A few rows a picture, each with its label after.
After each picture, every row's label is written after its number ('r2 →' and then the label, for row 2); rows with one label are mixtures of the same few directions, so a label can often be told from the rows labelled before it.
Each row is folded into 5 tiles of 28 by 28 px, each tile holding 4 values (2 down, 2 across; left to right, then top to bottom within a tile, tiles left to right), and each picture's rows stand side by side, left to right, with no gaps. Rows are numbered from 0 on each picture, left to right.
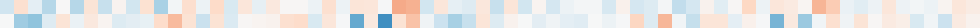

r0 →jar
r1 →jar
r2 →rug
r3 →jar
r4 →rug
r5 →rug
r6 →rug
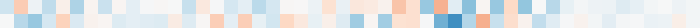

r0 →jar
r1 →rug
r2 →rug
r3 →jar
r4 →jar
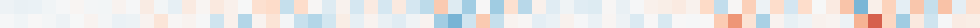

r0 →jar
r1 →rug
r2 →jar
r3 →jar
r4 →rug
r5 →jar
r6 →jar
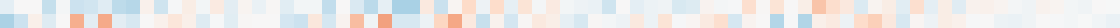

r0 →rug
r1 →jar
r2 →rug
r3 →jar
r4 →rug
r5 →rug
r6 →jar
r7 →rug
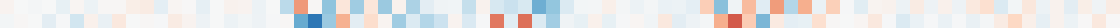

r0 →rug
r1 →jar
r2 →jar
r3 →rug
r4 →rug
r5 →jar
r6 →jar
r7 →jar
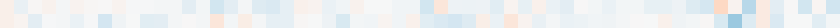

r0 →rug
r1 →rug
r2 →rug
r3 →jar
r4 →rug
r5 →jar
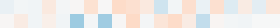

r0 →rug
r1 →jar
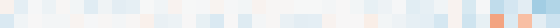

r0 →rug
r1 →rug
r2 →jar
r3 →rug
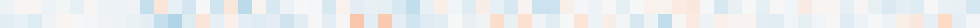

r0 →jar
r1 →jar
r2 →rug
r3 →rug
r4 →rug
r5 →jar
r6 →rug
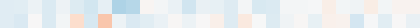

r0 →rug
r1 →rug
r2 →rug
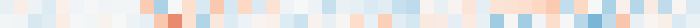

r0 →jar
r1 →jar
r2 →rug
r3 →rug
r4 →jar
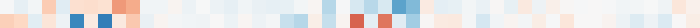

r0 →rug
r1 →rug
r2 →rug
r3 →jar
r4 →rug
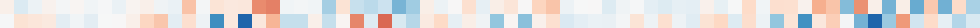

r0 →jar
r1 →rug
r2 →rug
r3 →rug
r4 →rug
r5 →rug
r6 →jar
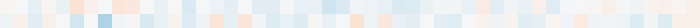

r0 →rug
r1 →rug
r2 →rug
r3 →jar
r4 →rug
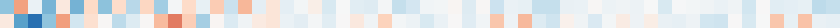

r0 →jar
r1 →jar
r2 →rug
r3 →rug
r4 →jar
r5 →rug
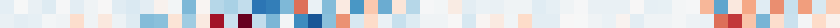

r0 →rug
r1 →rug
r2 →jar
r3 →rug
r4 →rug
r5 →jar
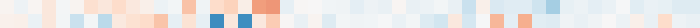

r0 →rug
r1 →rug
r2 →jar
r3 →rug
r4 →rug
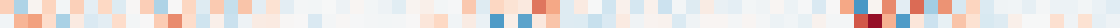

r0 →jar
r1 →jar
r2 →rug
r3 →rug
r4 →jar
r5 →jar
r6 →jar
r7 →rug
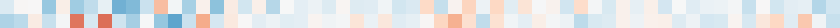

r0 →rug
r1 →jar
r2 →rug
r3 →jar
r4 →jar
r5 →rug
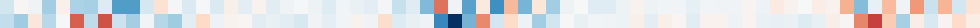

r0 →rug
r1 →jar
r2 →rug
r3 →jar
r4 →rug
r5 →rug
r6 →jar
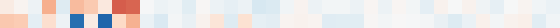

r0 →rug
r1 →rug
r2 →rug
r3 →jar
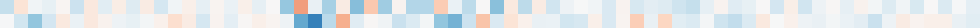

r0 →jar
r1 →jar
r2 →jar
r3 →jar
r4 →rug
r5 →jar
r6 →jar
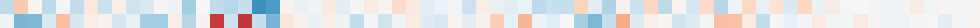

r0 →jar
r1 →rug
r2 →rug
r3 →rug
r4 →jar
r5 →jar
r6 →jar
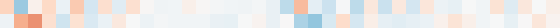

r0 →jar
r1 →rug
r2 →jar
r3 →jar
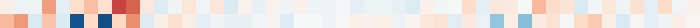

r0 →rug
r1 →jar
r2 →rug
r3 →rug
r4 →jar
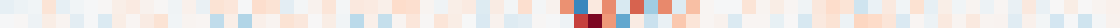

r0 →rug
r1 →rug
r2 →rug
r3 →jar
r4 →jar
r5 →rug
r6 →jar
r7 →rug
